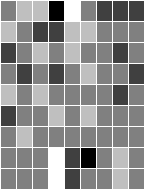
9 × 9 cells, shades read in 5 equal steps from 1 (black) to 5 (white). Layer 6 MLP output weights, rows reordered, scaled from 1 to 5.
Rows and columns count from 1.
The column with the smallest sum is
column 9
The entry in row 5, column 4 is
3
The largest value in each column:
4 4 4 5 5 4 3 4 3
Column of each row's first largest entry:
5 1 3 6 1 4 2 4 4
